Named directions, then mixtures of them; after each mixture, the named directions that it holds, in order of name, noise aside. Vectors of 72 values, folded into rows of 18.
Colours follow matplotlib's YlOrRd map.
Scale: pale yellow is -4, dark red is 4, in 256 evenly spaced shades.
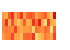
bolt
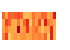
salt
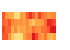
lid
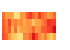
lid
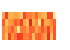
bolt, salt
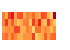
bolt, salt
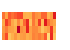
salt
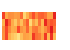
lid, salt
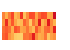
bolt, lid, salt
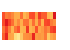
bolt, lid, salt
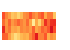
bolt, lid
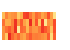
salt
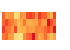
bolt, lid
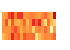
bolt, lid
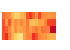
lid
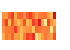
bolt
